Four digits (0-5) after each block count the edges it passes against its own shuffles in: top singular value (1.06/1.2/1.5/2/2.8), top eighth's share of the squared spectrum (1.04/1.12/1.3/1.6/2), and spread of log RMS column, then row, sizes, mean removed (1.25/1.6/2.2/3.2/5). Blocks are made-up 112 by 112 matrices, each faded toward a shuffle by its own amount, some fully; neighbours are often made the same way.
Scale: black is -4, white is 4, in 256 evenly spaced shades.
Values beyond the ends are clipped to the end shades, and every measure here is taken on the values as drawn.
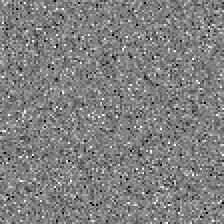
0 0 0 0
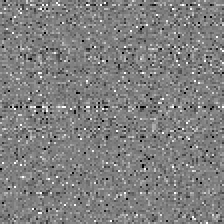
4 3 1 2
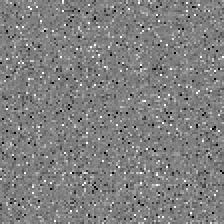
2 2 0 0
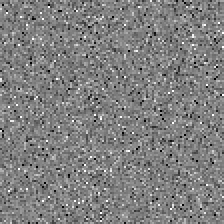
0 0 0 0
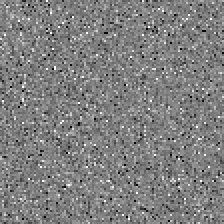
0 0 0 0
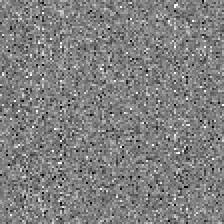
1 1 2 0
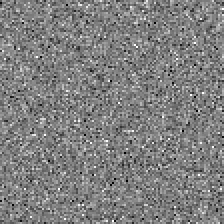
0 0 0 0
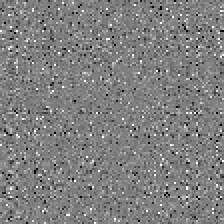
4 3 2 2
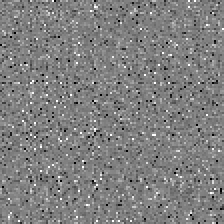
4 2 1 1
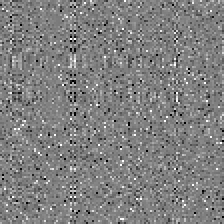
4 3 2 1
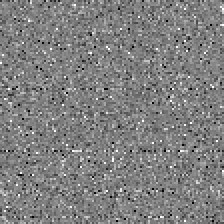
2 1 0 2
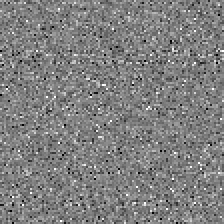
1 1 0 2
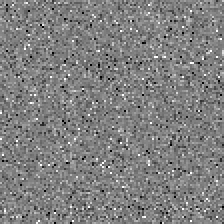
0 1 0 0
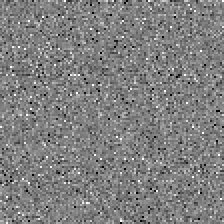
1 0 0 1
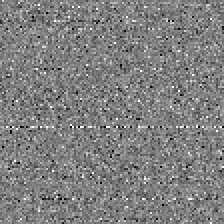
2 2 0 3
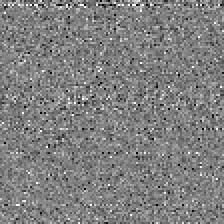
2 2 0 3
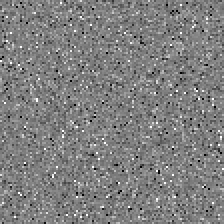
0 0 0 0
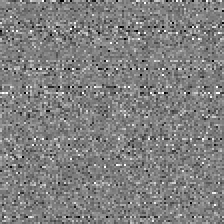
2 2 0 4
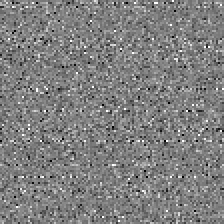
1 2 0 3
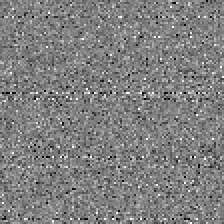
2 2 0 3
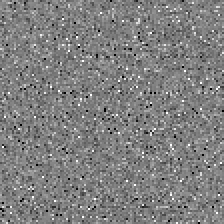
0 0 0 1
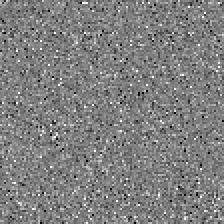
0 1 0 1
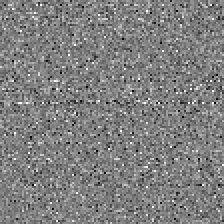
1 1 0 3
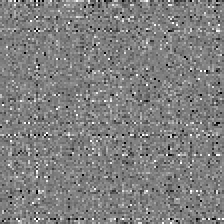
4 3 2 3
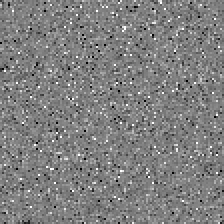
1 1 0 0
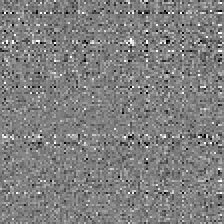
4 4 3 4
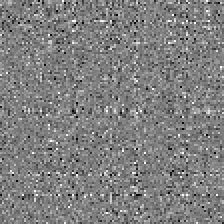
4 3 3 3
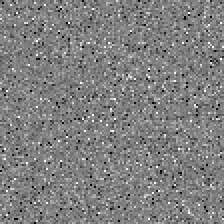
2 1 0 0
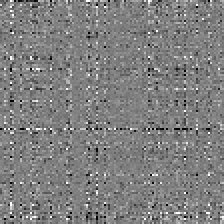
4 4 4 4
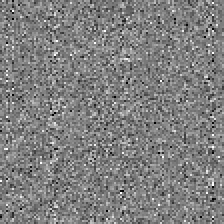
1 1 3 0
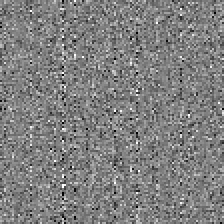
2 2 4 0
